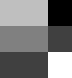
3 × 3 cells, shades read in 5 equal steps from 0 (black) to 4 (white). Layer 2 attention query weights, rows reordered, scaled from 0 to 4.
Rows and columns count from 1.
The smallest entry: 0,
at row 1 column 3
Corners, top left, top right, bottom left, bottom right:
3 0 1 4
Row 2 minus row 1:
-1 -1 1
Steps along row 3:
same up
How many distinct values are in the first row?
2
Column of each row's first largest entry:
1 1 3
